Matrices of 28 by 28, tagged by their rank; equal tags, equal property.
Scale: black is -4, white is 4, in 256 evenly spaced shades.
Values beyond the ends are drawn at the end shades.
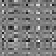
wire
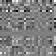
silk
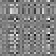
wire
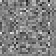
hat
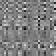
silk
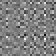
silk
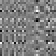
silk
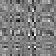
silk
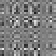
wire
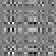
wire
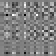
wire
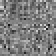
hat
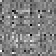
hat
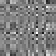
wire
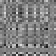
wire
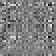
silk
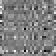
silk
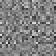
hat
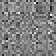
hat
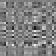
wire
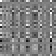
wire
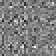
hat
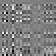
wire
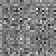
hat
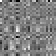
silk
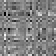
silk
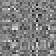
hat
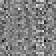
hat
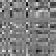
silk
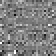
hat
